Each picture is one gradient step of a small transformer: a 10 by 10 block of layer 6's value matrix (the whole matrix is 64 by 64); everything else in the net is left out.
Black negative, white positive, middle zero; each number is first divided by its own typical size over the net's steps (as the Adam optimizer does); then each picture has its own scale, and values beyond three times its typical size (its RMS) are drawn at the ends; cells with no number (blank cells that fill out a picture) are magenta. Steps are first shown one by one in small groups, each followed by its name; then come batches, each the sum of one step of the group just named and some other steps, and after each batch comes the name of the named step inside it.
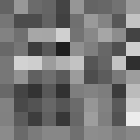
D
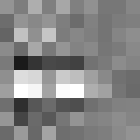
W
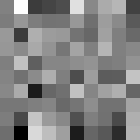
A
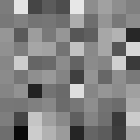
A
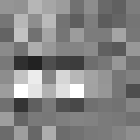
W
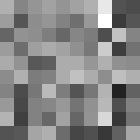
A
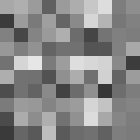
D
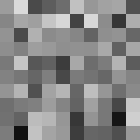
A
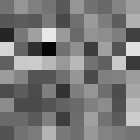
D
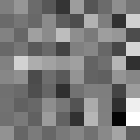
D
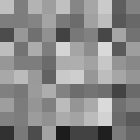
W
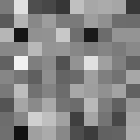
A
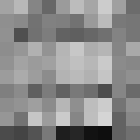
A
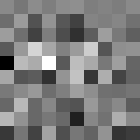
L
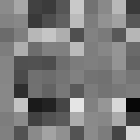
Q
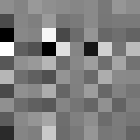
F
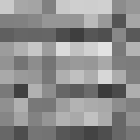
Q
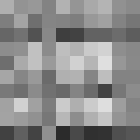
L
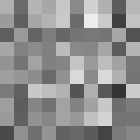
F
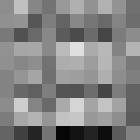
Q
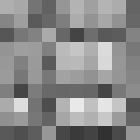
Q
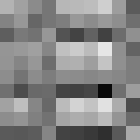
Q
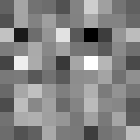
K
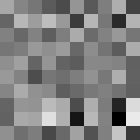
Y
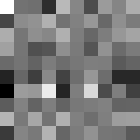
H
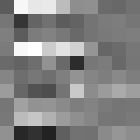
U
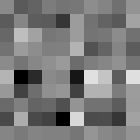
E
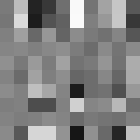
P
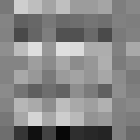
U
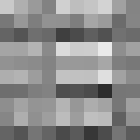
Y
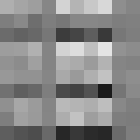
E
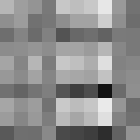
P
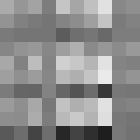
E
